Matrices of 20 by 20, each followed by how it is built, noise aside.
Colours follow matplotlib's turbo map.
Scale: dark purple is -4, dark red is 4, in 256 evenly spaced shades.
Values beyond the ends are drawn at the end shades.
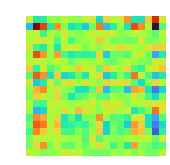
low rank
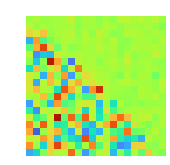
lower triangular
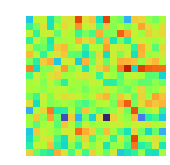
low rank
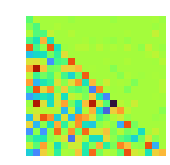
lower triangular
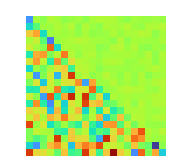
lower triangular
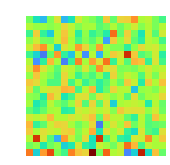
low rank
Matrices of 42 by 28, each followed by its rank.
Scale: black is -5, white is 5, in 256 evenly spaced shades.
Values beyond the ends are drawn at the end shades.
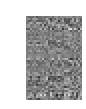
five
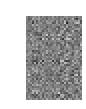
five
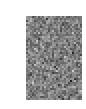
full rank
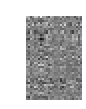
five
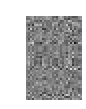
five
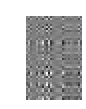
two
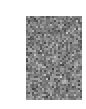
full rank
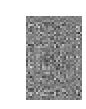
five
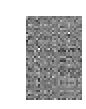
five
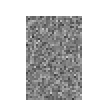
full rank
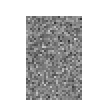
full rank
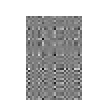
two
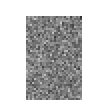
full rank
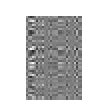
two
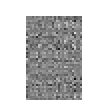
five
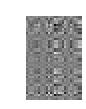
two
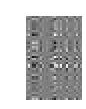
two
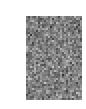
full rank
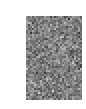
full rank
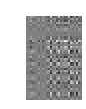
two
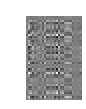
two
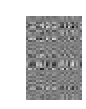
two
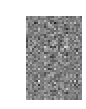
five
